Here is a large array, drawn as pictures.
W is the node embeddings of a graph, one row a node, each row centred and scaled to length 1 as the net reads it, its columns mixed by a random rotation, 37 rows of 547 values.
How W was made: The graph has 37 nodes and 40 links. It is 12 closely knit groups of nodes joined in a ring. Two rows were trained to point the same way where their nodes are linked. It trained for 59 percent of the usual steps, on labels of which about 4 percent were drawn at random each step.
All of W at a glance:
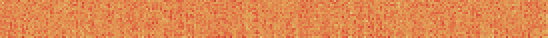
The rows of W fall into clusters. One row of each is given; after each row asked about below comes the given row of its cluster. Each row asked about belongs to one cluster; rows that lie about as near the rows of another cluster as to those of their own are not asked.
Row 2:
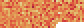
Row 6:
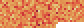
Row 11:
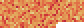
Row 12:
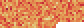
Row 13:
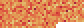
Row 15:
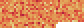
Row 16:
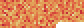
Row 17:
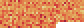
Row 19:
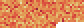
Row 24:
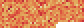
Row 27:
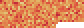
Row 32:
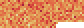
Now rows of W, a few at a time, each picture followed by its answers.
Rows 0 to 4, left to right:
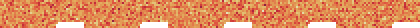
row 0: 11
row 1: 13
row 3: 6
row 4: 12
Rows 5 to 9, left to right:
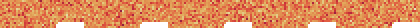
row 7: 2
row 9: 19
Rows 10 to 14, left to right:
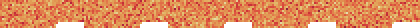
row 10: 24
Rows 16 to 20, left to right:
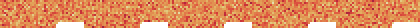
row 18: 27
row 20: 15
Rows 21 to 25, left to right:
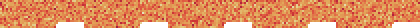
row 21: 12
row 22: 2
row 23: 17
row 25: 27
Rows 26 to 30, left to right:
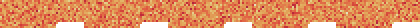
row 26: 6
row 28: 19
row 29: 24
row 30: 16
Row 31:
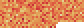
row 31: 32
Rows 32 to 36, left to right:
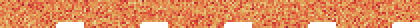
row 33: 15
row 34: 17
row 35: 24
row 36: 32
